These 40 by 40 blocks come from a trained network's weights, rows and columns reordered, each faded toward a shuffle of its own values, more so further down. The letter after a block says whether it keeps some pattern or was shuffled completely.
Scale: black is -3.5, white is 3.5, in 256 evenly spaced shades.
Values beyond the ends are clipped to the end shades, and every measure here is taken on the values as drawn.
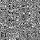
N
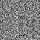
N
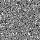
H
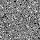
H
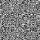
N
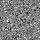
H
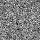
H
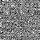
N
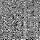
N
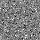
H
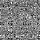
N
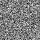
H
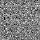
N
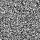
H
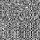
N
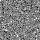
H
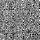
N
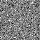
H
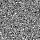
H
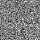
N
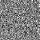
N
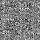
N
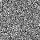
H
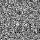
N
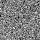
H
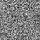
N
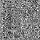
N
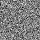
H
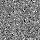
H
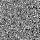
H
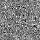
N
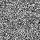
H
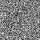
N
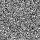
H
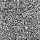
H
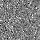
H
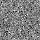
H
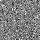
H
